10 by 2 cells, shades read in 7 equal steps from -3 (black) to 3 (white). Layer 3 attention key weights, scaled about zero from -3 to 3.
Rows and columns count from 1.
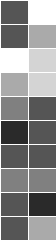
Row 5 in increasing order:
-1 0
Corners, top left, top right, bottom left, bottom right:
-1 3 -1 1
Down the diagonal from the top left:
-1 1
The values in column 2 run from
-2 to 3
